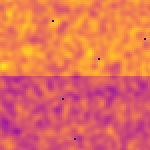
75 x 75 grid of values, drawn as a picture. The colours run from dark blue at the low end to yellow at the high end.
Overall the values sit about 60% of the way up the scale. The top part is higher, up to a seam about 50% of the way down. The field is mottled with small blotches. There are five isolated cells, each far lower than the cells round it.
